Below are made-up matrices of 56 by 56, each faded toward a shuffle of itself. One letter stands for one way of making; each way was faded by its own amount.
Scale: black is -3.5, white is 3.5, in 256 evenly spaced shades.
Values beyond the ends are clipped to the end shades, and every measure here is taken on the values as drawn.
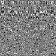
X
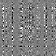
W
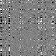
W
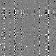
W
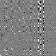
W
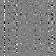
W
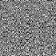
X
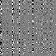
W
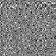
X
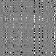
W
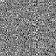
X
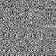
X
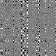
W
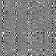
W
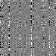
W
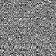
X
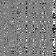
W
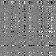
W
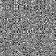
X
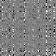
W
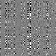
W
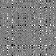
W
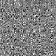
X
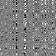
W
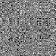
X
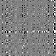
W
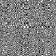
X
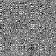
X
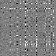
W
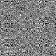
X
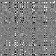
W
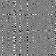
W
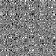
X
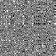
X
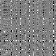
W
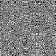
X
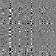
W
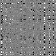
W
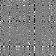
W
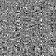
X
